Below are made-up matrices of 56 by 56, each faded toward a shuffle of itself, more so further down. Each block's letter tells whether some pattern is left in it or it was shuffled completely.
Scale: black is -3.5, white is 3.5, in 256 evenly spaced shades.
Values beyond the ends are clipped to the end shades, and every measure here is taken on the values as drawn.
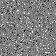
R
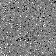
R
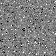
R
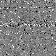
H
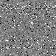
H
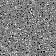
R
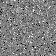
R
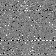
H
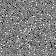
R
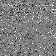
H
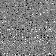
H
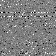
H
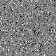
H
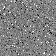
R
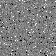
R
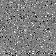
H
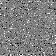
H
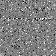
H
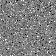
R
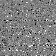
H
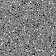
R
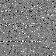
H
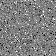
R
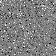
R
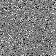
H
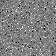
R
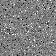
R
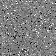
R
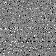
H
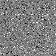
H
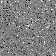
R
